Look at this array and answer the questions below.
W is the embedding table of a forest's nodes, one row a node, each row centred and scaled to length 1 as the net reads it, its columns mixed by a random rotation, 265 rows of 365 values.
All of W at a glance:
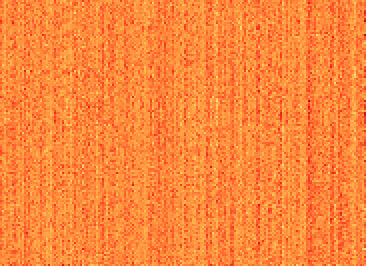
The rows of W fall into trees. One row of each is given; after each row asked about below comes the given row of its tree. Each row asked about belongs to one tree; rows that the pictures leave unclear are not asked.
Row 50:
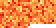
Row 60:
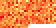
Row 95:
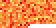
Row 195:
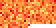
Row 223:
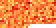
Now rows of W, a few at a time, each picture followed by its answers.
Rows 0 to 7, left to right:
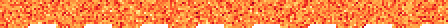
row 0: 50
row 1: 60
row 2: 223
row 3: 50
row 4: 223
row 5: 195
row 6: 95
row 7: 60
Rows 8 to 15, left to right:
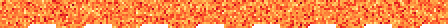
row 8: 223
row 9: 195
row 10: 223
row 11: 95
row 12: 50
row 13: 95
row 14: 50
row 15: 223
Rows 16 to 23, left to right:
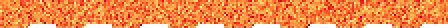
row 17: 195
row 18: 95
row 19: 60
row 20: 195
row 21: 95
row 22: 195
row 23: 195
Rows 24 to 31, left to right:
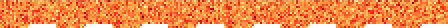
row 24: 60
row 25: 50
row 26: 50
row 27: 60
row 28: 50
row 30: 60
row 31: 95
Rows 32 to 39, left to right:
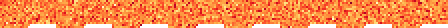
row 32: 195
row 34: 95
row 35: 95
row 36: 223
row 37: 60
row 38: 50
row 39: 223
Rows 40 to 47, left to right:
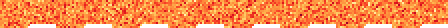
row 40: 223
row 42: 195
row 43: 60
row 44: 195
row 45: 60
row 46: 195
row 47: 223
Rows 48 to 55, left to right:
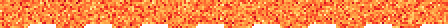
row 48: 50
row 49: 95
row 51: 60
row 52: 50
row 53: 60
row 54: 60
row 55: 195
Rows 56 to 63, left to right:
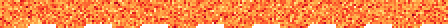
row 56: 50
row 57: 60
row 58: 223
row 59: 60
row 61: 195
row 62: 195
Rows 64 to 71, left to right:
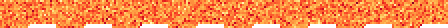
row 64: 60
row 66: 50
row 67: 60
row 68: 195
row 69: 50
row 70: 95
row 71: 95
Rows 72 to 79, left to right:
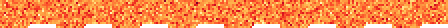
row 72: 223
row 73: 95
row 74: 50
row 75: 223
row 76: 50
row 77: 50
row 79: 60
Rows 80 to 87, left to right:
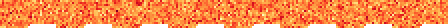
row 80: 50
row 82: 195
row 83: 60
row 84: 223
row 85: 60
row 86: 50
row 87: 195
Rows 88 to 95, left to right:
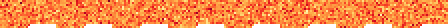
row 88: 95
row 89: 50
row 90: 60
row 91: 50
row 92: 60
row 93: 223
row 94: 60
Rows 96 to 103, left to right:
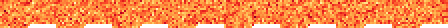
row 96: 195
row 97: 195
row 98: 50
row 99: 60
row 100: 50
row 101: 50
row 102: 50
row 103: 195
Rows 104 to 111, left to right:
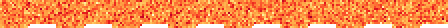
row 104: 223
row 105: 50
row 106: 50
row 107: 50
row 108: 223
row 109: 50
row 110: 60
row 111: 60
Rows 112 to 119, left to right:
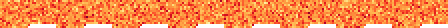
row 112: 50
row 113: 50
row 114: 95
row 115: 50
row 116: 50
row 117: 50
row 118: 195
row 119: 50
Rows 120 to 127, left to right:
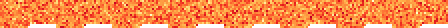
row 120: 60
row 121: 50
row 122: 223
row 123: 50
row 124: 50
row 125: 50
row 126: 195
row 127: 223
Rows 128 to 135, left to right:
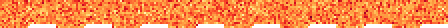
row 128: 195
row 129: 223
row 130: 223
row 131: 95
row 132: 195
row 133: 50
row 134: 50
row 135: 60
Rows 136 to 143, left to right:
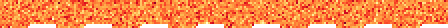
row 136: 60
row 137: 223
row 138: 195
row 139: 50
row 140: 50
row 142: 50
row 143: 223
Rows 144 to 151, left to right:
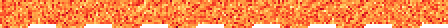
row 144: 50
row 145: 50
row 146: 195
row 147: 60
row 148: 195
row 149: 60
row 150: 195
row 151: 60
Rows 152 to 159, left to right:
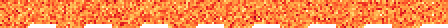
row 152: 195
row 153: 60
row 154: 195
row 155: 60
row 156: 50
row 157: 223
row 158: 60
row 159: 50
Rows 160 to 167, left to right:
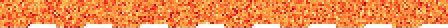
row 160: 95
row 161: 195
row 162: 60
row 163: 50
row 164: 195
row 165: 223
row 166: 223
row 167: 223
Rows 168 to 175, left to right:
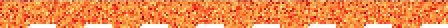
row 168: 195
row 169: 60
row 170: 50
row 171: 60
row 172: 223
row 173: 223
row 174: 50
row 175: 60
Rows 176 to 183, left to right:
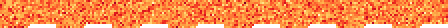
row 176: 195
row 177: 60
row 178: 50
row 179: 60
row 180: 95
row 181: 223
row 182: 50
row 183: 195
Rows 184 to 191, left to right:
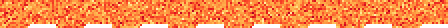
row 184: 195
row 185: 195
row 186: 50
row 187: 60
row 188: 50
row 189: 60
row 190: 223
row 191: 195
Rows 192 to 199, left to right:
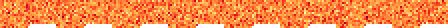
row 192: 60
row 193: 195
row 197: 223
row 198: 50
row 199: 60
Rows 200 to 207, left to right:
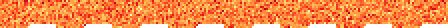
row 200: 195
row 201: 95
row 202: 195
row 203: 95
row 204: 60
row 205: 60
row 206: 195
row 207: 60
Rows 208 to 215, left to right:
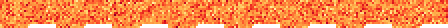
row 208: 60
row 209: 60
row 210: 50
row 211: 60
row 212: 60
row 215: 195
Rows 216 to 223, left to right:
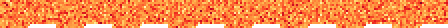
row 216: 223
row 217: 50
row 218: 60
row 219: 60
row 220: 60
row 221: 50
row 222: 60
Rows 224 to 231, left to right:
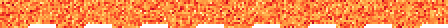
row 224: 50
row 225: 195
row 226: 60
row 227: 223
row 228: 195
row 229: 60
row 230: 95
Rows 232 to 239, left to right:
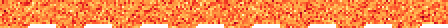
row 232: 195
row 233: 60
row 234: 60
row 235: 195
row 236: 195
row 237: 60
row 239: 50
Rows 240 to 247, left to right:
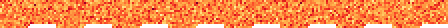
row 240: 95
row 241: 223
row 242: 60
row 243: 223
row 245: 95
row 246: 195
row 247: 60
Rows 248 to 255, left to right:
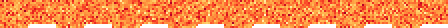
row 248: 60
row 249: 60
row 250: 223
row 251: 50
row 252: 50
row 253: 195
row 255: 223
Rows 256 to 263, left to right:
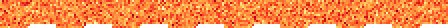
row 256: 195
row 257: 50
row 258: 60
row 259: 95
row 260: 50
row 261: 223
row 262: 50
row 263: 195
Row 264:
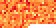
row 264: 223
